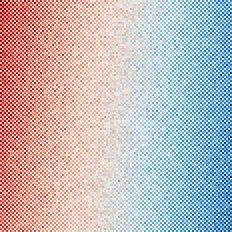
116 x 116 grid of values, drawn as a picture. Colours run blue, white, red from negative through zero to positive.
The field climbs toward the left. On average the colour sits 50% of the way up the scale. The field is checkered. No single row or column stands out from its neighbours.
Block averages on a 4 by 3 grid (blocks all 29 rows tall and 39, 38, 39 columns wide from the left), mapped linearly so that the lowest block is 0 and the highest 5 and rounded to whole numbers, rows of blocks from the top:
531 / 530 / 520 / 420
